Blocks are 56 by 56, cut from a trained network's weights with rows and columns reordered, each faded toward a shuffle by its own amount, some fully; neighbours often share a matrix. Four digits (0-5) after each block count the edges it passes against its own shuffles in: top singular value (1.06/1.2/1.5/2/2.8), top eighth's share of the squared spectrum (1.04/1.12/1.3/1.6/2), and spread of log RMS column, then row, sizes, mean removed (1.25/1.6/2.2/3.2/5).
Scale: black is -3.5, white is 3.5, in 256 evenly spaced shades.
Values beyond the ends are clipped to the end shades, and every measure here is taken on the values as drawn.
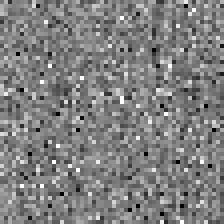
1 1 0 0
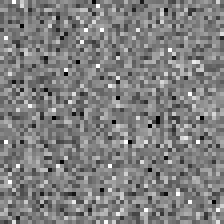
1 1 0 0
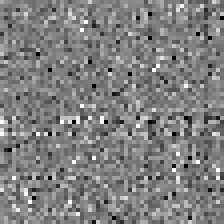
2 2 0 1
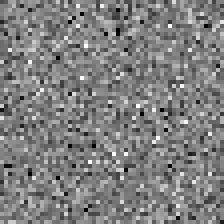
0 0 0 0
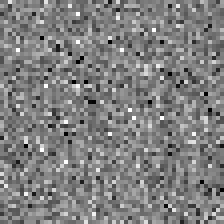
0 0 0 0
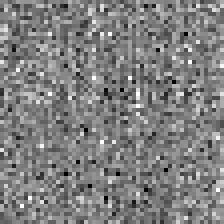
3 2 0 2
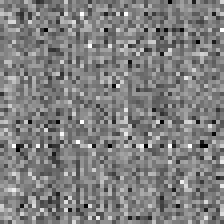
3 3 0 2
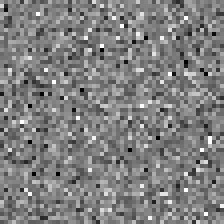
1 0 0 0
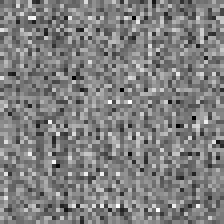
3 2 0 2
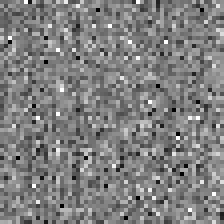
2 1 0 0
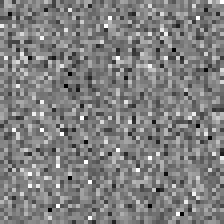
2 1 0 0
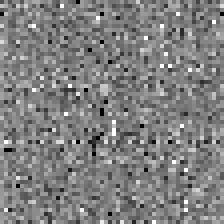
2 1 0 1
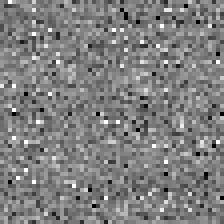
1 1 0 0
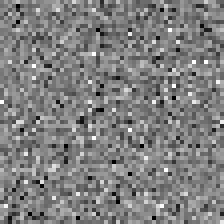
0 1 0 0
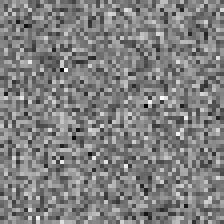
0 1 1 0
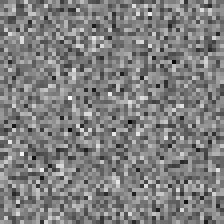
0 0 0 0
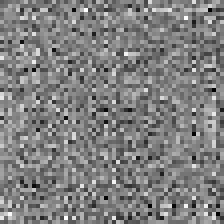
3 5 3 2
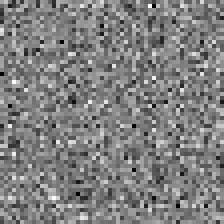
3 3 2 2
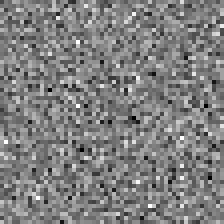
1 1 0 0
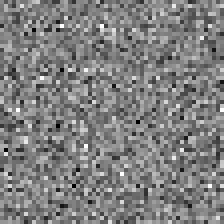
2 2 0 1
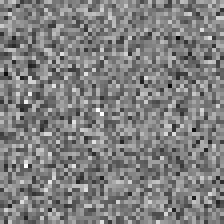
0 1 0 0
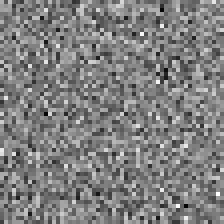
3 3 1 0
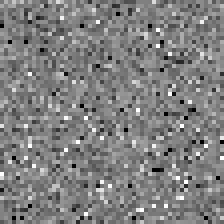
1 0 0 0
